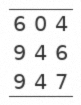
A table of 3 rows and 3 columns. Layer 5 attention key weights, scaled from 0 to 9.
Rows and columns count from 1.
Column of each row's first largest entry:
1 1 1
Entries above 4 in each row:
1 2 2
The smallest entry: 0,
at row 1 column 2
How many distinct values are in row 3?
3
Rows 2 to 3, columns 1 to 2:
9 4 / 9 4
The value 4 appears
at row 1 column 3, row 2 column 2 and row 3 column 2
